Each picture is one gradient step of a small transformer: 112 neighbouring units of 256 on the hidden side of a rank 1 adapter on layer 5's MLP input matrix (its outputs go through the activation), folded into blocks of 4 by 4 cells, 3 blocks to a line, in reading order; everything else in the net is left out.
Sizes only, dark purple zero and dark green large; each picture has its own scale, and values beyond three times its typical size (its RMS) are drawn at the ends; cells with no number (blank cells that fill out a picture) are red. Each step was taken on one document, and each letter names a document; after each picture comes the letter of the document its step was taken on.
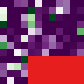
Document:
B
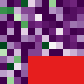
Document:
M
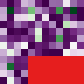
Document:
M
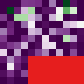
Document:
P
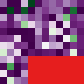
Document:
M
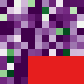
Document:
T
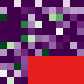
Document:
B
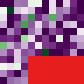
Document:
M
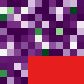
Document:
M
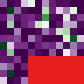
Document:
T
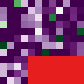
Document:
B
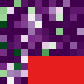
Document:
B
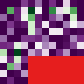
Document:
P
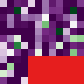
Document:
T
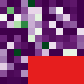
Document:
M
